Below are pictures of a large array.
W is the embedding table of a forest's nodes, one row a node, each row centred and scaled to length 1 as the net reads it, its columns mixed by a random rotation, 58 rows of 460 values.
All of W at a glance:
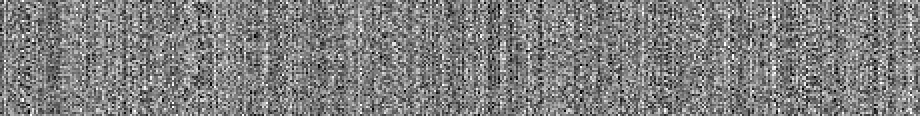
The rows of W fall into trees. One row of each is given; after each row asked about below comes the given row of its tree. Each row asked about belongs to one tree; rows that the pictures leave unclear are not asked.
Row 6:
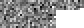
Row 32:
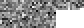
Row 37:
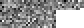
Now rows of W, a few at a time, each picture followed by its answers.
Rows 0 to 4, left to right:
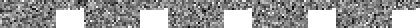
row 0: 32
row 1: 37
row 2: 6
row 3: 6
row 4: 37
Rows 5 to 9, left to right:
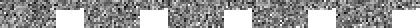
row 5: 6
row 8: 37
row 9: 37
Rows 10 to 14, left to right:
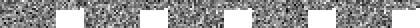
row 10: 32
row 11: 37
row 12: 37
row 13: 6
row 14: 37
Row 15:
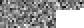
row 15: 37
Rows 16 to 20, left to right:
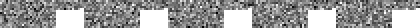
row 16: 6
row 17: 32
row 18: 32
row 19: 37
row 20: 37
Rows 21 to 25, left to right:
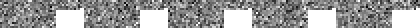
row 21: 6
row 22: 6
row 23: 37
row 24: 6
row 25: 32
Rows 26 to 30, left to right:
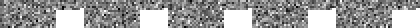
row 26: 37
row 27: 6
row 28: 6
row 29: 6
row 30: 37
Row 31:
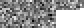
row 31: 6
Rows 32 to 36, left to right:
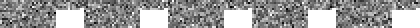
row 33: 37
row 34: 37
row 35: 6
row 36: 37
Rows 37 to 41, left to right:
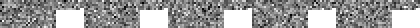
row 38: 6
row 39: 6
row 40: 37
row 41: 6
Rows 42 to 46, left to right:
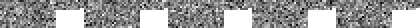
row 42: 6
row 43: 37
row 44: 37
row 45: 32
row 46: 32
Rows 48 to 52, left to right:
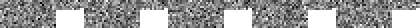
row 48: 6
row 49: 32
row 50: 32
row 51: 6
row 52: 37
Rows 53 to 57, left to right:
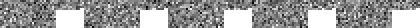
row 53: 6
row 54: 37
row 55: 37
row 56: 37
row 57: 32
